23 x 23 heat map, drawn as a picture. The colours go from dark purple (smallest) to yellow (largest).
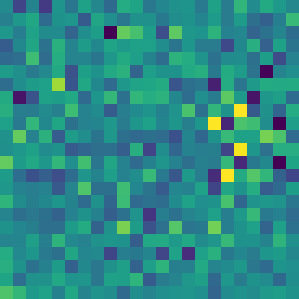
Values change most from cell to cell in the middle right. No regular stripes run through it. In the middle right lies a patch that is rougher than the rest. Neither half mirrors the other. Overall the values sit about 50% of the way up the scale. No overall slope runs across the table.
